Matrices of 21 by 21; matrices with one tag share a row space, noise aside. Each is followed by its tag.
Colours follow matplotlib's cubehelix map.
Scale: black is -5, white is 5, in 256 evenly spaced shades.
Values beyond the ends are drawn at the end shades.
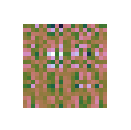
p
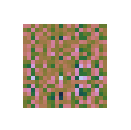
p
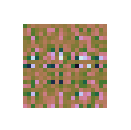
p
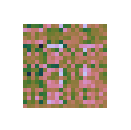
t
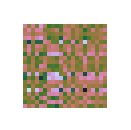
t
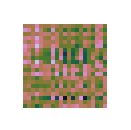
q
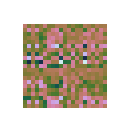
t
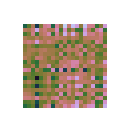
q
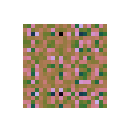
p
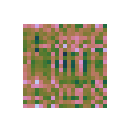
q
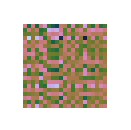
t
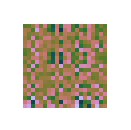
p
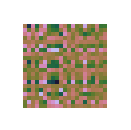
t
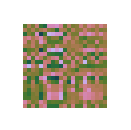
t
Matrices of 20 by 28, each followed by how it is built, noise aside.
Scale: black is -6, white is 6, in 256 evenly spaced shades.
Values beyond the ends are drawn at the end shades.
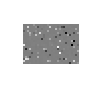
sparse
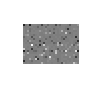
sparse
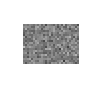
noise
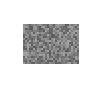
noise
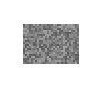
noise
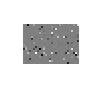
sparse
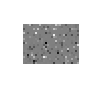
sparse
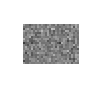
noise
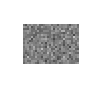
noise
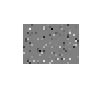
sparse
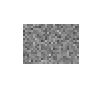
noise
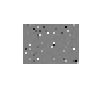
sparse
